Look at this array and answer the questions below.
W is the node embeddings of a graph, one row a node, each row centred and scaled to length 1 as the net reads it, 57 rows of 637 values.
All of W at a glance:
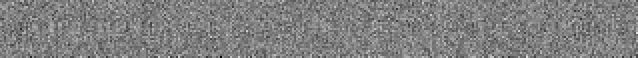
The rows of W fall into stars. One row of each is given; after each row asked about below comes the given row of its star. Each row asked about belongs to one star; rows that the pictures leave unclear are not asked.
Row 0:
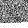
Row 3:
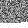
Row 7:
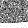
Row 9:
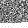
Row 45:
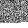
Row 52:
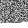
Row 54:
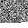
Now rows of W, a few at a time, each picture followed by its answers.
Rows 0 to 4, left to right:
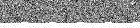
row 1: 9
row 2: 0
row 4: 3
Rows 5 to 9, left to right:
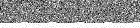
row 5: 45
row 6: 45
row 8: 7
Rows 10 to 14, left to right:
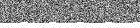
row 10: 0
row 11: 54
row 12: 45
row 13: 3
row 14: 9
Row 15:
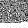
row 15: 3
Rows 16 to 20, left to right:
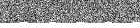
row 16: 0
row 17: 9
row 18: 7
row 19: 52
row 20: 9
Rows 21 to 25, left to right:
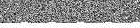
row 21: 7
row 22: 45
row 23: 3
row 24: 0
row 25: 45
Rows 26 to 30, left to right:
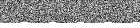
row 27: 45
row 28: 0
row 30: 45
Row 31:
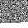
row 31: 45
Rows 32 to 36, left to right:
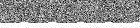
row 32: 52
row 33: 0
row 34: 0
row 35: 0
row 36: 52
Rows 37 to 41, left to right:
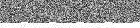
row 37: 52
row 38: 54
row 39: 3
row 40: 3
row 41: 52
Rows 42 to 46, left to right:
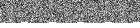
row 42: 3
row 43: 0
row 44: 9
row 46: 9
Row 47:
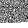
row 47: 52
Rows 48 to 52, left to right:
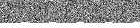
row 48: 54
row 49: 9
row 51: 54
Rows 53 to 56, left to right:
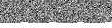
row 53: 7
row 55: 9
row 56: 54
